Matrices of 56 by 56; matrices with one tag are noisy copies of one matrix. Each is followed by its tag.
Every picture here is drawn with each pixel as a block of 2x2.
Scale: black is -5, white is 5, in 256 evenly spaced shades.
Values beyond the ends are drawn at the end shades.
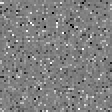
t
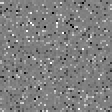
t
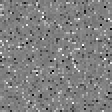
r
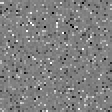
t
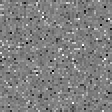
r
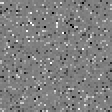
t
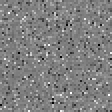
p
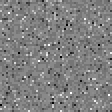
p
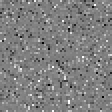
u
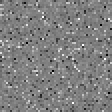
r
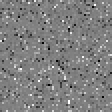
u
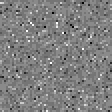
t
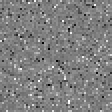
u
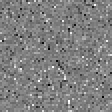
u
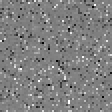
u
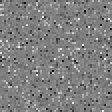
r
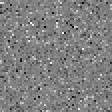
t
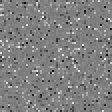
r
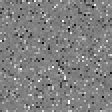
u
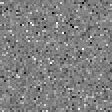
t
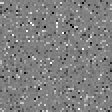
t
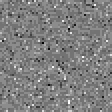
u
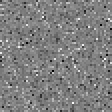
r
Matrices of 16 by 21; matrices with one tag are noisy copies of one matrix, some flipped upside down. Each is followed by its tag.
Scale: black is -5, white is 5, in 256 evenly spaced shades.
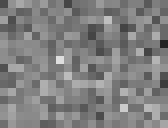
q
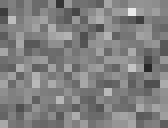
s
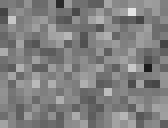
s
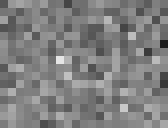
q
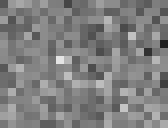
q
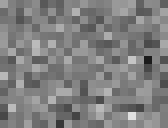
s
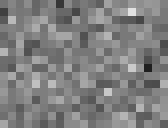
s
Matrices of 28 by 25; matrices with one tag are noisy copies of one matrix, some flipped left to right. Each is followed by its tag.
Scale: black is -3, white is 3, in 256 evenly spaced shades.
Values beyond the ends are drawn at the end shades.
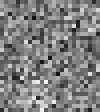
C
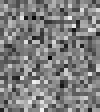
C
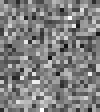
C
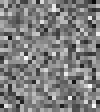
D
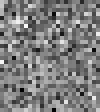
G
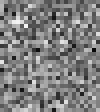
G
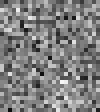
C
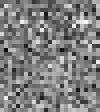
G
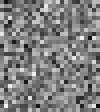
D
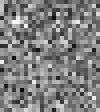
G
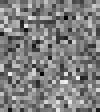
C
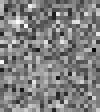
G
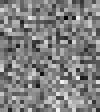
C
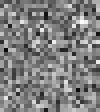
G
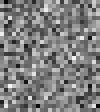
D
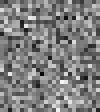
C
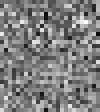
G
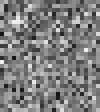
G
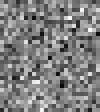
C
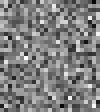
D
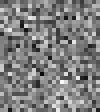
C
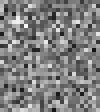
G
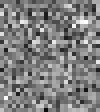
G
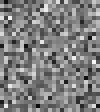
D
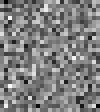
D
